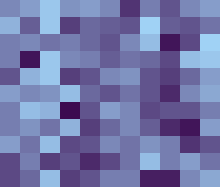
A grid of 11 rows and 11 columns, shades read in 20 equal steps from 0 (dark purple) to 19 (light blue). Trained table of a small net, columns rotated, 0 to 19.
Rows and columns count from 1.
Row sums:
131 115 115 121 113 119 108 102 111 100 97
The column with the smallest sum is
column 9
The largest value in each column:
16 17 18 17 14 14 13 19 11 17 19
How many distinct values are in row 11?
9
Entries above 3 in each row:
11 11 10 10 11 10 10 9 11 10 9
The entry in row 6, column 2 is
12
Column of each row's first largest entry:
3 8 11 3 3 4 2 4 3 8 3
